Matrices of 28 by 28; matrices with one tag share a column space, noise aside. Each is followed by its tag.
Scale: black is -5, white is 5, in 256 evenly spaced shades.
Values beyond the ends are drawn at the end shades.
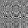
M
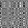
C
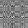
M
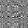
M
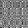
C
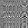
M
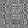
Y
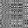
Y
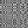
Y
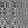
C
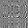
M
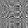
M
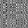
Y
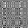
C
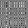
C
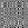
C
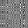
Y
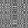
Y
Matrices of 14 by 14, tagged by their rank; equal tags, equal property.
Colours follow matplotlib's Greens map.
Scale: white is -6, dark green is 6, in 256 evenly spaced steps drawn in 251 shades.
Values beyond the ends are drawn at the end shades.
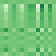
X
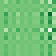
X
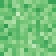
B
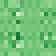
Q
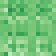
Q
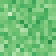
B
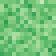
B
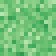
B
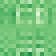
Q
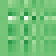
X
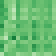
Q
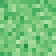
B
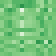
Q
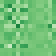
Q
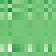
X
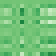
X
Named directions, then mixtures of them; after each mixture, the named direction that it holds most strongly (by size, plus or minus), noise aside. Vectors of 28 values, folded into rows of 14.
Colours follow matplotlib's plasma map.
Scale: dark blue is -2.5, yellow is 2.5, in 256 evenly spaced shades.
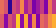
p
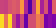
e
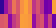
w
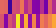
p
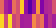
e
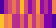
e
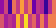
p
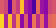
p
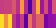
e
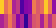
w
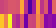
e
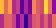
w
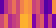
w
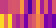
e
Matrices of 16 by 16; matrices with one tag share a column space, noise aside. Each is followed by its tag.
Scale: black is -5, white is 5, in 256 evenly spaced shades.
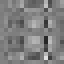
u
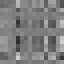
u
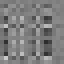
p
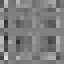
u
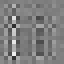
p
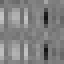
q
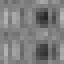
q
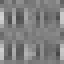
q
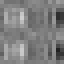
q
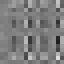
u
